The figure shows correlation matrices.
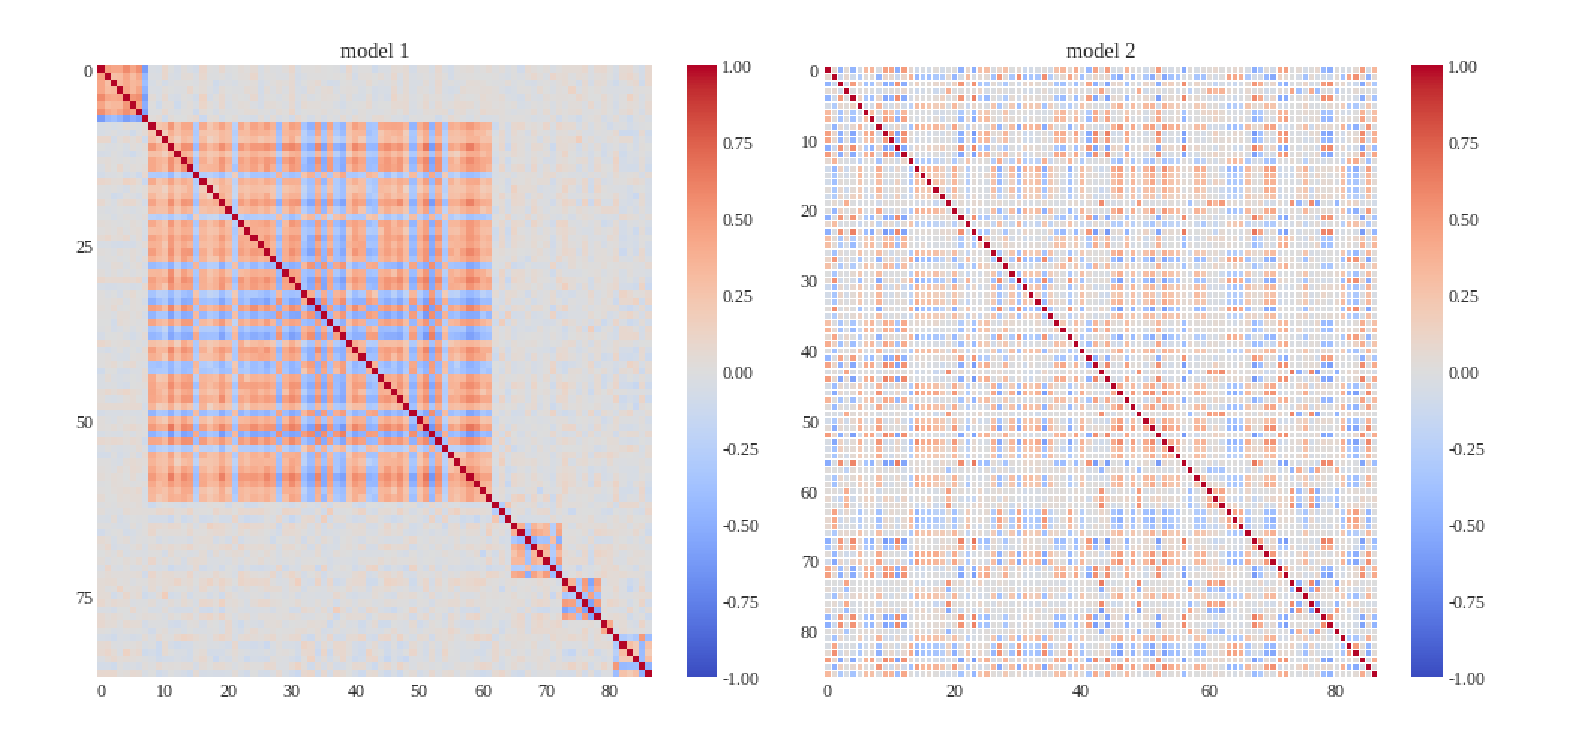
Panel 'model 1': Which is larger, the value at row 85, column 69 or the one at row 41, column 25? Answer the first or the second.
the second
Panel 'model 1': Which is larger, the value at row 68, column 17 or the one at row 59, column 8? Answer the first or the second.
the second
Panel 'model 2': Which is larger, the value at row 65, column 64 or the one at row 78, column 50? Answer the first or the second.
the first
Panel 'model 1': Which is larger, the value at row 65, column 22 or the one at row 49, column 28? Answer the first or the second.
the second
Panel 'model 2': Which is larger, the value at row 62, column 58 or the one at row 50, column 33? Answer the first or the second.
the second
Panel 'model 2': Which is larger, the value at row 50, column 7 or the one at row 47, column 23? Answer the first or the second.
the first
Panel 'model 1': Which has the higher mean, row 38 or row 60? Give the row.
60
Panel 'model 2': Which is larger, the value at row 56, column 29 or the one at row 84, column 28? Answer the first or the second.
the second
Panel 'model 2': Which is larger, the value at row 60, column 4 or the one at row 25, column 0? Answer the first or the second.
the second
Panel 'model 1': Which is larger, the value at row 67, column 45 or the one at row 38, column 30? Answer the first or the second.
the first
